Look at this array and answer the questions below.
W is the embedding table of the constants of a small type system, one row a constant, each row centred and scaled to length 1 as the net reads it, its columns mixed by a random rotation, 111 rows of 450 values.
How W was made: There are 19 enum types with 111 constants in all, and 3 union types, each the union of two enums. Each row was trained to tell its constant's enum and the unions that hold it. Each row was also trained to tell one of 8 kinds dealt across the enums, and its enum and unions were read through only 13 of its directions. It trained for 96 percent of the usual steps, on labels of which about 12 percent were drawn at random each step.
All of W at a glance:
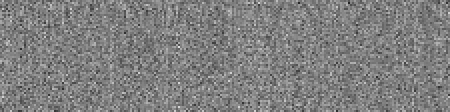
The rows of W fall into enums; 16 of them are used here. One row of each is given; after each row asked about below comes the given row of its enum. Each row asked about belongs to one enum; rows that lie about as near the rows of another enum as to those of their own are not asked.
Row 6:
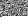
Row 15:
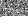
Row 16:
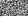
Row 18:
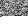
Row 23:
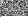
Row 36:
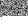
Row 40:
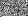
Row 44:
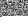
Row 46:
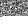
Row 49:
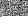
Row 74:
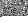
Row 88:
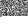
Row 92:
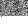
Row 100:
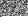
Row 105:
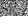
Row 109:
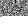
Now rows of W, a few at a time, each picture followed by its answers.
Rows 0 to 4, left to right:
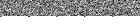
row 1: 6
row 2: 18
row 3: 100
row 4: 92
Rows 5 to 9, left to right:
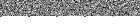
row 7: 40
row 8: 15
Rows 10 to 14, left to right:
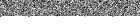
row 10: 100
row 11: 15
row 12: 16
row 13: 109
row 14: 100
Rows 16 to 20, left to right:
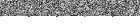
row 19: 100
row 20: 74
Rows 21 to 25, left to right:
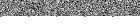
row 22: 74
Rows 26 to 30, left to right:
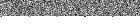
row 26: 15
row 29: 6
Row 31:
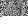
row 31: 18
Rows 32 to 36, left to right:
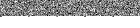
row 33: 49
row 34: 109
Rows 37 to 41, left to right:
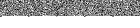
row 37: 40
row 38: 100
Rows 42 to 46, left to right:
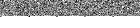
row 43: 44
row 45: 18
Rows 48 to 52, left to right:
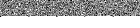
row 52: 109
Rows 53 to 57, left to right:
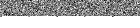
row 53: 88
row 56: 74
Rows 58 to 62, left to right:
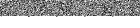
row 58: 16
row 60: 74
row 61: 23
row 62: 88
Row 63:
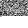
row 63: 88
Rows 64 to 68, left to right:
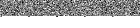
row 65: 46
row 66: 6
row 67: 46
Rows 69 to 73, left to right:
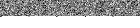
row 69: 18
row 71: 40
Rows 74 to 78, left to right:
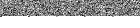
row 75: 15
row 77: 105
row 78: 92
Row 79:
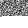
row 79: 23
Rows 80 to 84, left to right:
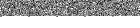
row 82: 46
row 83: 49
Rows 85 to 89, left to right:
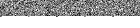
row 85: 18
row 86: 88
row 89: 88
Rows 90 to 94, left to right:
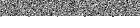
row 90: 16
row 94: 6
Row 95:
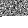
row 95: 46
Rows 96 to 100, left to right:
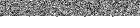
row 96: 16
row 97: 16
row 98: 46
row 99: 74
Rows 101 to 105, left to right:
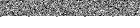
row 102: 36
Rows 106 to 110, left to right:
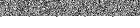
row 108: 105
